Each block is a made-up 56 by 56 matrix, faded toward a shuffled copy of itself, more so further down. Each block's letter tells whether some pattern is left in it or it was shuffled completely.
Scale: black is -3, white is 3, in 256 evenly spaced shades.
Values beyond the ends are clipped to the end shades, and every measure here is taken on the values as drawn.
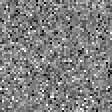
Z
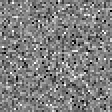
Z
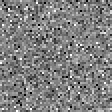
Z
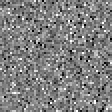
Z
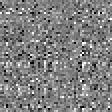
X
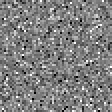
Z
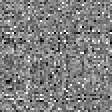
X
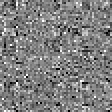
X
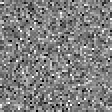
Z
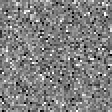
Z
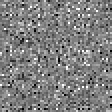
X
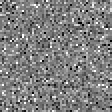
Z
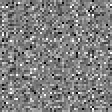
X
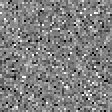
Z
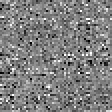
X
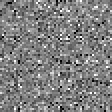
X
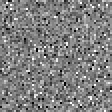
Z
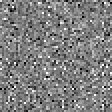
X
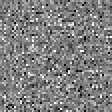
X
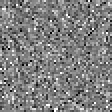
Z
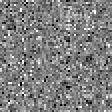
X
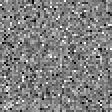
Z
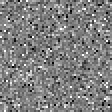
Z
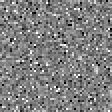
Z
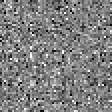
X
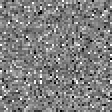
X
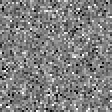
Z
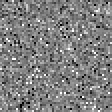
Z
